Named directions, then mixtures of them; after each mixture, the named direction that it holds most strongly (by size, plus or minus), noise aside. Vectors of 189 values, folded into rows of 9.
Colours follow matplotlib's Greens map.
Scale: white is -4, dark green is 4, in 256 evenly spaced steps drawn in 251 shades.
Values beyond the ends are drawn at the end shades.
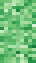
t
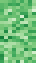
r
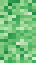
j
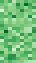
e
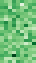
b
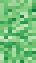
r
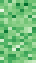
e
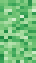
r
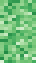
j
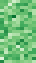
j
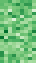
r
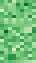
e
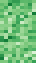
r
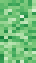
r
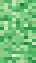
b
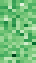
b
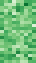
t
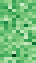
b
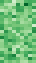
e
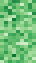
j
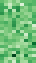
b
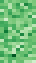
e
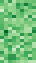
e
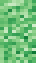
r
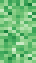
j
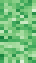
r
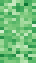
t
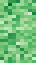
j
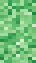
j
